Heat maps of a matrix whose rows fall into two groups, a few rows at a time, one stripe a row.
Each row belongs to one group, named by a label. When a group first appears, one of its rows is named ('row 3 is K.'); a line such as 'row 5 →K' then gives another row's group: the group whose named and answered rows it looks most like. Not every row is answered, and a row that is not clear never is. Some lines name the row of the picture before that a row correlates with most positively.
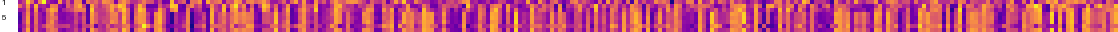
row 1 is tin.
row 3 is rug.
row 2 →rug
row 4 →rug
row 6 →rug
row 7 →rug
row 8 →rug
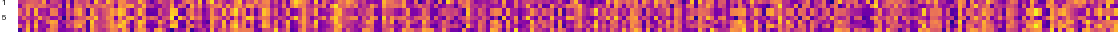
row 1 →tin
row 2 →tin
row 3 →rug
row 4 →rug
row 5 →tin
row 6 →rug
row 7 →rug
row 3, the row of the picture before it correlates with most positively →2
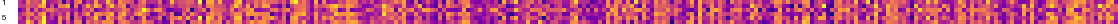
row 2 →tin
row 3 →rug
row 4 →tin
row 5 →tin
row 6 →tin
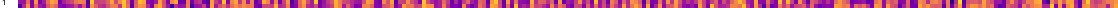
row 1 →rug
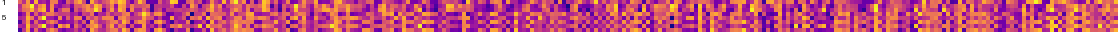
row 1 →rug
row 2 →tin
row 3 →tin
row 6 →rug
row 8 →rug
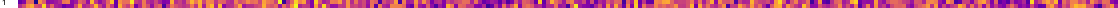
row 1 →tin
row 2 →tin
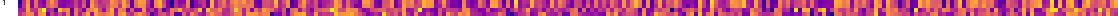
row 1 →rug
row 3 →tin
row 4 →tin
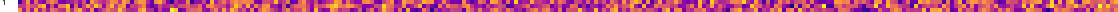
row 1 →rug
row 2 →tin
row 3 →rug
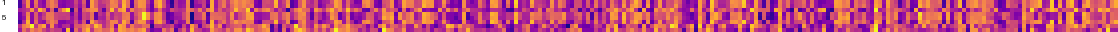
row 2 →rug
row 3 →tin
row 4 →rug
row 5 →rug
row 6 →rug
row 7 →tin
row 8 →tin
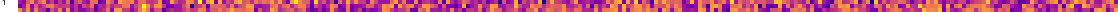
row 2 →rug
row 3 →rug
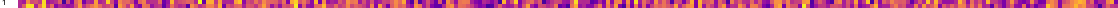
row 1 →tin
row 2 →tin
